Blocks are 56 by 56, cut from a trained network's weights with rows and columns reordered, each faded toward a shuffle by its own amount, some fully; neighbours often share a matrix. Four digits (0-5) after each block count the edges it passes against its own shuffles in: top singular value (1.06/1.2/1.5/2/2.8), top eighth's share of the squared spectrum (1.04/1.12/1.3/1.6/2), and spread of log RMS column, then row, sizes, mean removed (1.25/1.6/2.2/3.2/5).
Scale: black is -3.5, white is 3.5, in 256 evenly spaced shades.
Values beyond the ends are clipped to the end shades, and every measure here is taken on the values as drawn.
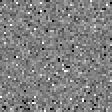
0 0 0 0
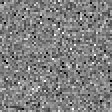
0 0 0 0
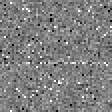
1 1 0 0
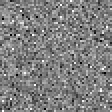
2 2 0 1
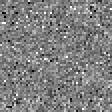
1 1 0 1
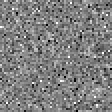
1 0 0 0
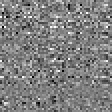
4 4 2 3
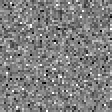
0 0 0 0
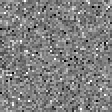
0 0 0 0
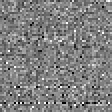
3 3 1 2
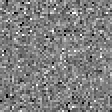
2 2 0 1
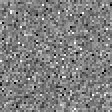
0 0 0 0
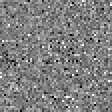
2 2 0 1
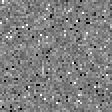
0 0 0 0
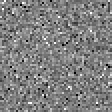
0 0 0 0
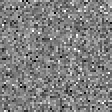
1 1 0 0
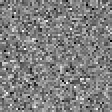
1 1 0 0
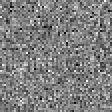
3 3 0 2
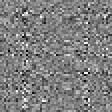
3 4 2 2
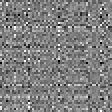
4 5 2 3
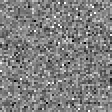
1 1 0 0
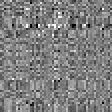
4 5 3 2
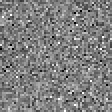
2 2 0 1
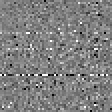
3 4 0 2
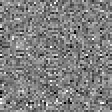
3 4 2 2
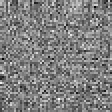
4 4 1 1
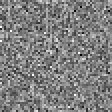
2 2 0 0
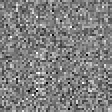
3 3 1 1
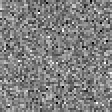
2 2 0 0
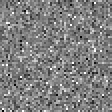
1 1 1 0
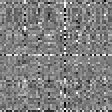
4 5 2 3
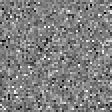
2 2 0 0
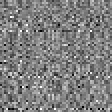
4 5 2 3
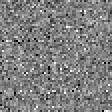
3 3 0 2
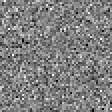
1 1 0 0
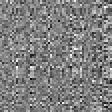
4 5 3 1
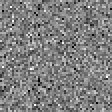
2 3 1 0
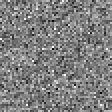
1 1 0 0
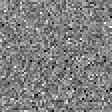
1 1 0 0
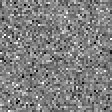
1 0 0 0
